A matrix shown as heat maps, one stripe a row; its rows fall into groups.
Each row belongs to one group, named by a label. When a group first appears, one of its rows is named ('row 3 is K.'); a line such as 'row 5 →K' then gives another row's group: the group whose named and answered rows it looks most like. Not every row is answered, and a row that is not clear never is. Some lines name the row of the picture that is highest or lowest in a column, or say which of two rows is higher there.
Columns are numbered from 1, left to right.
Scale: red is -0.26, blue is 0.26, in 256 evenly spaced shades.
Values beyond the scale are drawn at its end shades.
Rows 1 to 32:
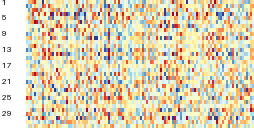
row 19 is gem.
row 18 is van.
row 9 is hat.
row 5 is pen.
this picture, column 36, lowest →18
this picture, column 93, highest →30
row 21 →hat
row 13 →hat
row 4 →pen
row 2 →hat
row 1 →gem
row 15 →hat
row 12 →gem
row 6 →gem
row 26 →van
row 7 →van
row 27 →van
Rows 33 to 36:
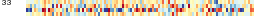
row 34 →pen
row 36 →pen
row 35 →hat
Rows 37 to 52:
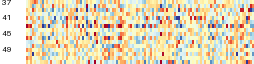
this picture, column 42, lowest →50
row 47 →van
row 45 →van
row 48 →gem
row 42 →van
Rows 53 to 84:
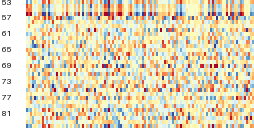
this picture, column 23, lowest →69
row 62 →gem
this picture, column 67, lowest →75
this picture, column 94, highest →56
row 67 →gem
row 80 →hat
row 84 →hat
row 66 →pen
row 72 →gem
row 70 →gem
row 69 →gem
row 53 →hat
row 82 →van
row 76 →van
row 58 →gem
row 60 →van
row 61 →hat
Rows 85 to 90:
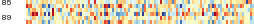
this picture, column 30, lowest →89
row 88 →gem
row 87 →gem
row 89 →van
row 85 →van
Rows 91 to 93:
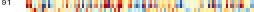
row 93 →gem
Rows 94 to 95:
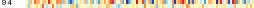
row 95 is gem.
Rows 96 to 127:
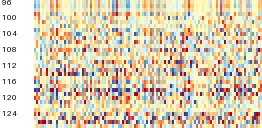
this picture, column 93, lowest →111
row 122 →pen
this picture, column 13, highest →111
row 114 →pen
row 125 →van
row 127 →pen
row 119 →pen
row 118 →hat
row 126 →gem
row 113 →pen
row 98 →hat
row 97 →hat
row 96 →hat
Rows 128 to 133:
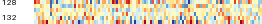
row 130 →hat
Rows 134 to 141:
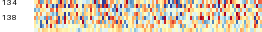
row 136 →hat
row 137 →pen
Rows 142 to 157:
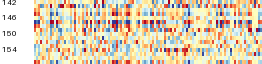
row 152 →pen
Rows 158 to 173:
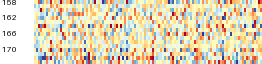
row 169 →hat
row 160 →gem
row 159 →hat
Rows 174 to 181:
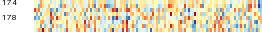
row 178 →hat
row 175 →van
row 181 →gem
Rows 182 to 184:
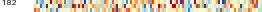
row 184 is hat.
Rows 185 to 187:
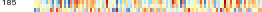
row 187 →hat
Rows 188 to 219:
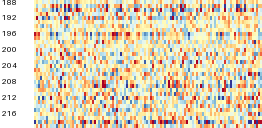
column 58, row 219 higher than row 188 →Yes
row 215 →hat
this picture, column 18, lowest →189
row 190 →pen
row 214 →van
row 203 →pen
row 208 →van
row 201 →gem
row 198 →van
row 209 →van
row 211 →van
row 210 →gem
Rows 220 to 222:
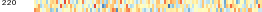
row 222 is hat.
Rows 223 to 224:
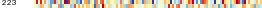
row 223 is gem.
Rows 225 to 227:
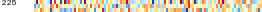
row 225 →gem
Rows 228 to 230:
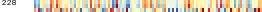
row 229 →hat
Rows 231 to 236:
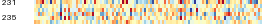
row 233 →pen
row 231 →gem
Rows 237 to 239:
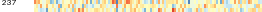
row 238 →pen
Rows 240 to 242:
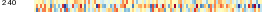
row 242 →gem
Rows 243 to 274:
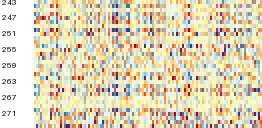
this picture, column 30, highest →251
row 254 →pen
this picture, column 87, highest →274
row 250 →hat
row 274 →gem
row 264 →hat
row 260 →van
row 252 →hat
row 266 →hat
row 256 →gem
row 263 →van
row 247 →gem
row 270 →hat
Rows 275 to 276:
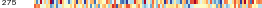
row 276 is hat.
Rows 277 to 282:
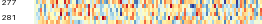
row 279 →gem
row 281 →van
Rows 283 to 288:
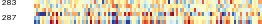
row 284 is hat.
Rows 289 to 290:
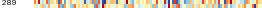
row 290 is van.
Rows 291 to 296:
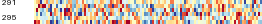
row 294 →van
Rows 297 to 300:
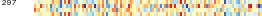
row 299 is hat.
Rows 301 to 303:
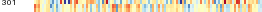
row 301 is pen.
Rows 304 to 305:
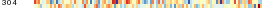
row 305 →van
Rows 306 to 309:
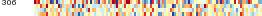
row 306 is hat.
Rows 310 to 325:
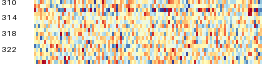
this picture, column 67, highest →312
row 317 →gem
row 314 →pen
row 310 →van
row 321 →hat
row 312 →van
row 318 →gem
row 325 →gem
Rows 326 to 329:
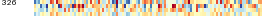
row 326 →hat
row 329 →hat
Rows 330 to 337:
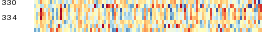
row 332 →gem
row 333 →gem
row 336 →van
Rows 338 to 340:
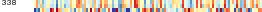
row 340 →hat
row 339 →pen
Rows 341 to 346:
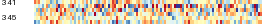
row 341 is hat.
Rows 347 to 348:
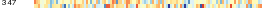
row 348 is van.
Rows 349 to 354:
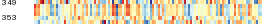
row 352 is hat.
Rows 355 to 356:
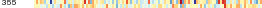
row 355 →gem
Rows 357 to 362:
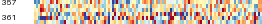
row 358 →gem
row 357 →hat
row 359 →gem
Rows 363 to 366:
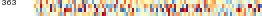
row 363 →pen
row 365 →van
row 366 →van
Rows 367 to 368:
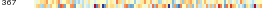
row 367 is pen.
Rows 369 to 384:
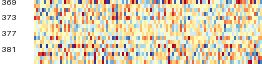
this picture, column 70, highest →382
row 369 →van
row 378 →hat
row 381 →van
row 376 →pen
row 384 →van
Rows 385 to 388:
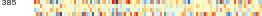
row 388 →pen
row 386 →gem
